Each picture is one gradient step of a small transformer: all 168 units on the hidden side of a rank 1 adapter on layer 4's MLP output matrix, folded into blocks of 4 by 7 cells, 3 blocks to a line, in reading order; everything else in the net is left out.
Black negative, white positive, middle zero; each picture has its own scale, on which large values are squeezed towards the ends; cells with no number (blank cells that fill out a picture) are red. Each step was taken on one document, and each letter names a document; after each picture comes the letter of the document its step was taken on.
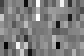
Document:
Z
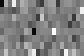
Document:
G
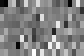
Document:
G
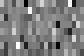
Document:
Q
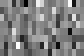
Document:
Q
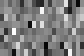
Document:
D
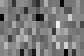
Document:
Z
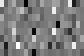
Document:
Q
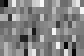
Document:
G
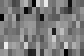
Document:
Z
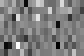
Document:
Z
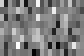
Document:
Q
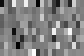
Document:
G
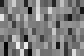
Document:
Z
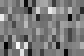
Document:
Z
